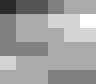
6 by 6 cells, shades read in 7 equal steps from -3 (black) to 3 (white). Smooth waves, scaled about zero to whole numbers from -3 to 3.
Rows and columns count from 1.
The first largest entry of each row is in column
5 6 5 4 1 1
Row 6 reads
1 1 1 0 0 0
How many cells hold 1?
18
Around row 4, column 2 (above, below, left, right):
1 1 0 0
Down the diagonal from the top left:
-2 1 1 1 1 0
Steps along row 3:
up same same up same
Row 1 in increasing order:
-2 -1 -1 0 1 1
